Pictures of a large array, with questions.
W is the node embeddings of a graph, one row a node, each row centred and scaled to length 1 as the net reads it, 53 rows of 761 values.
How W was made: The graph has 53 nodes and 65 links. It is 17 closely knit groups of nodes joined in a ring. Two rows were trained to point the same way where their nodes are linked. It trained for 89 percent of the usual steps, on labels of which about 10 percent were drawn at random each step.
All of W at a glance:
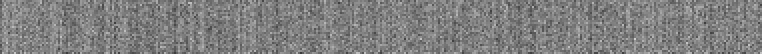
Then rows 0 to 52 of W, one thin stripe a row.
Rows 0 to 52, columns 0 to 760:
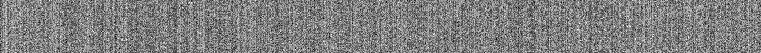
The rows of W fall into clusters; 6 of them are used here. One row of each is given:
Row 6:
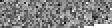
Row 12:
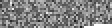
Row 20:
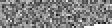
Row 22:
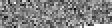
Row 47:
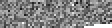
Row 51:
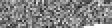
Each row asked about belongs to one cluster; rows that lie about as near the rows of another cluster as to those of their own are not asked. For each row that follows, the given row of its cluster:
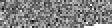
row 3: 20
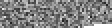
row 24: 12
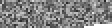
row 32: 47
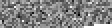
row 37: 22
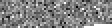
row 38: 51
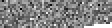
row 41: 22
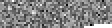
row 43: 6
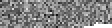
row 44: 12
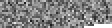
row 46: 6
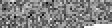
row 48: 47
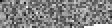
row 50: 20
